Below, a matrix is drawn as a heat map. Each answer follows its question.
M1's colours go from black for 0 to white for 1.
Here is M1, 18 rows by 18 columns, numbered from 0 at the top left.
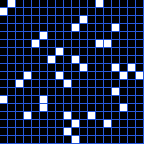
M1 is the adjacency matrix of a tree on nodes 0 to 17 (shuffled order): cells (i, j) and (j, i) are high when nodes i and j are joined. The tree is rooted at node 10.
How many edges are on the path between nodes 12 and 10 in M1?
8
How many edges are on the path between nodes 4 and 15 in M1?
3
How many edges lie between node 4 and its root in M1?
8
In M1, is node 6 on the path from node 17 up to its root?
no
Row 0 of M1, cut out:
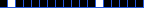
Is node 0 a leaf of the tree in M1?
no
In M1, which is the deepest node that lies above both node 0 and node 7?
9
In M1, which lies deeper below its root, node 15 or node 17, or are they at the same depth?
the same depth
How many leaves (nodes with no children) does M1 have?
7
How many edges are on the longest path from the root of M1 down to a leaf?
10
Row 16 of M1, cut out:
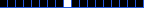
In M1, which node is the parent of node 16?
8
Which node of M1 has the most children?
9
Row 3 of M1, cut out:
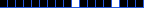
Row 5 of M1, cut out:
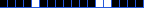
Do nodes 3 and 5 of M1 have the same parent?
no
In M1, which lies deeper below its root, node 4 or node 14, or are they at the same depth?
node 4
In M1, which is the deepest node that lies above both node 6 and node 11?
14
